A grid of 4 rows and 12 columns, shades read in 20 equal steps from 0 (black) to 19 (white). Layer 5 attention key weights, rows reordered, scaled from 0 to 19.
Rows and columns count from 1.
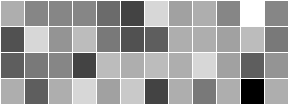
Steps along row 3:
up up down up down up down up down down up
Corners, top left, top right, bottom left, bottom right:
13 10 13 13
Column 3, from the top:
10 11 10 13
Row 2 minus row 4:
-7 9 -2 -2 -3 -9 2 0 4 -1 14 -4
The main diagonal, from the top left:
13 16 10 16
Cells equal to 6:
2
